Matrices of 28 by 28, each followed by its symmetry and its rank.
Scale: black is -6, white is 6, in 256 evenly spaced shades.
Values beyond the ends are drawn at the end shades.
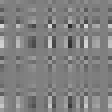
neither, rank one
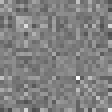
symmetric, rank five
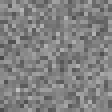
neither, full rank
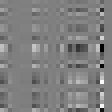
neither, rank one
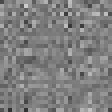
neither, rank five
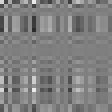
neither, rank one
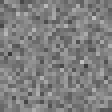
neither, full rank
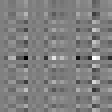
neither, rank one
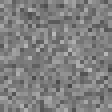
neither, full rank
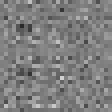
neither, rank five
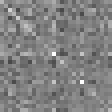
symmetric, rank five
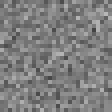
neither, full rank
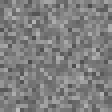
neither, full rank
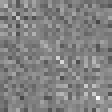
symmetric, rank five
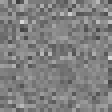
neither, rank five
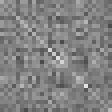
symmetric, rank five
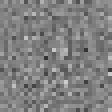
neither, rank five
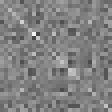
symmetric, rank five
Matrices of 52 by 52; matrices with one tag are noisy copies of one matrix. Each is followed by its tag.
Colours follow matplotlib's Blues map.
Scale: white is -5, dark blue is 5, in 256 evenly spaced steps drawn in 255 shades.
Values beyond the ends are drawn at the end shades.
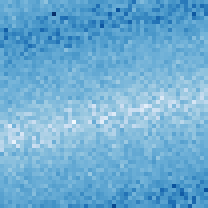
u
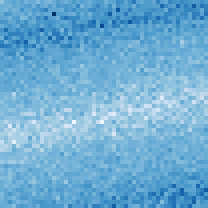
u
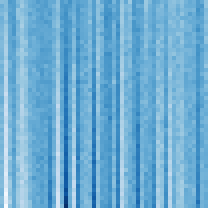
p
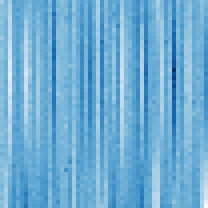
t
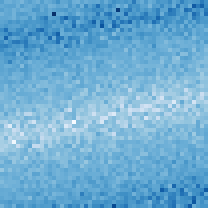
u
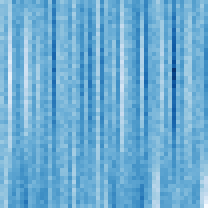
t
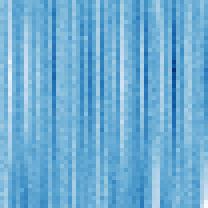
t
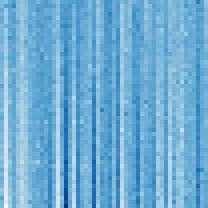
p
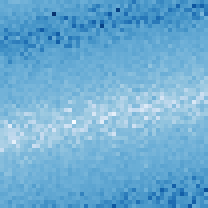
u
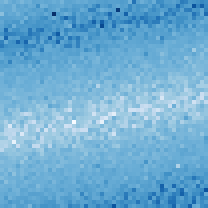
u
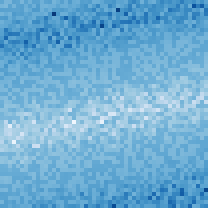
u
